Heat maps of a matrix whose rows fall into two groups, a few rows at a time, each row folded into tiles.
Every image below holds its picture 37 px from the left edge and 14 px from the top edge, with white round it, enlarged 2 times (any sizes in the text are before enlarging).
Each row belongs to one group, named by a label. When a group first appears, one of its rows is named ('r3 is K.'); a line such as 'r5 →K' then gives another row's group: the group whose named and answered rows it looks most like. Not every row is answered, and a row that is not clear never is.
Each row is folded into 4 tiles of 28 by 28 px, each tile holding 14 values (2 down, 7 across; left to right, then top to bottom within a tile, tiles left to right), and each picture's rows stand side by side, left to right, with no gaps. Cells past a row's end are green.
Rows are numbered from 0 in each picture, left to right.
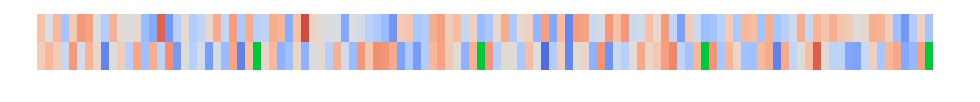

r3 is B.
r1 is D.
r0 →D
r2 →B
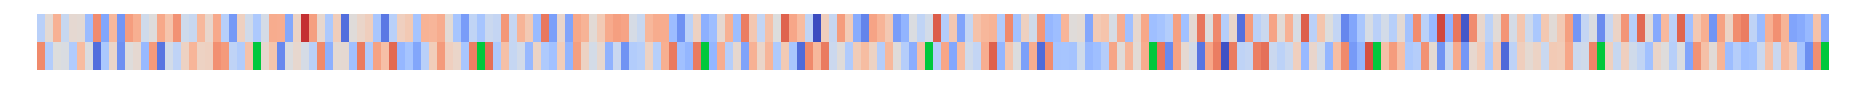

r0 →B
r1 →D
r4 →D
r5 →B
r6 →B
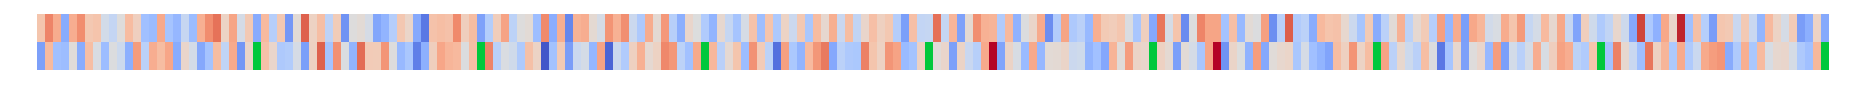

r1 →D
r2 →B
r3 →B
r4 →D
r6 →B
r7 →B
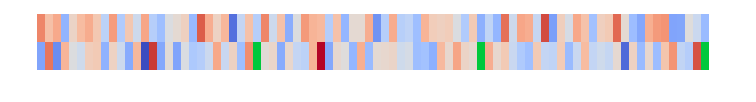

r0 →D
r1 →D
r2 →B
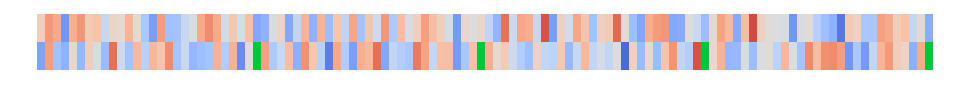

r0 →D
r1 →B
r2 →B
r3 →D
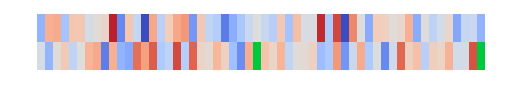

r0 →B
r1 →B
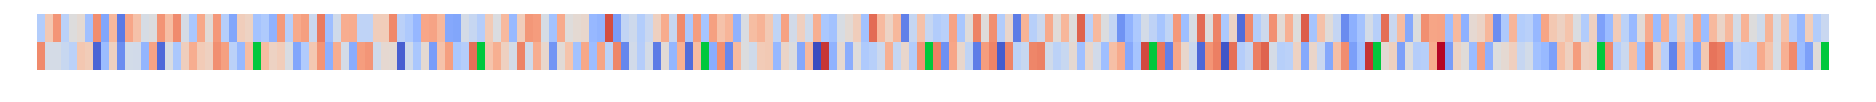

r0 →B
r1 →B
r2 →D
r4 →B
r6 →D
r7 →B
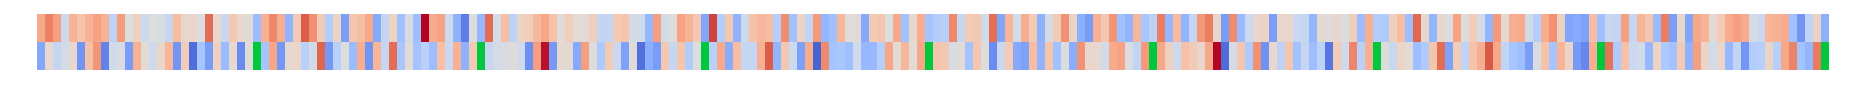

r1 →D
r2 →D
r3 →D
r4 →B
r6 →B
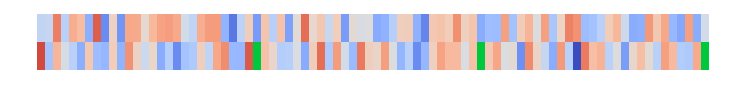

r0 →B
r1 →D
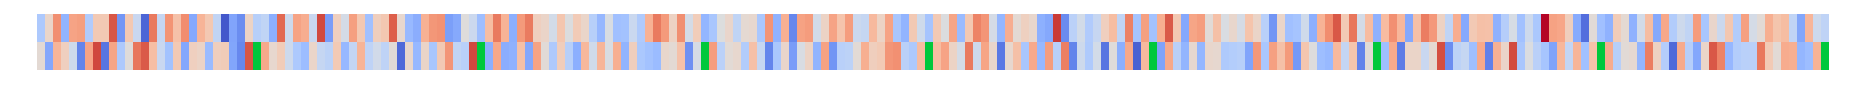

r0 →B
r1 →B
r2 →D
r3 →B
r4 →D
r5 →D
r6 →D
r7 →B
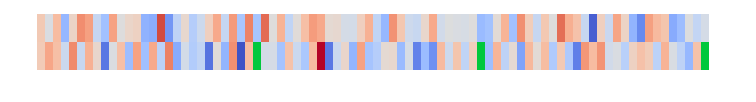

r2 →B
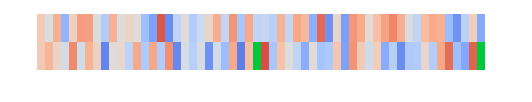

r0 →D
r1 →B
